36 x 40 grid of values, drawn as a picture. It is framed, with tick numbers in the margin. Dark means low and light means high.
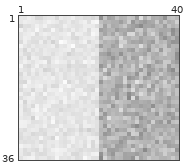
It is made of 1 by 2 panels. Panel 1,1: very high, fine-grained, faint in contrast. Panel 1,2: high, fine-grained.
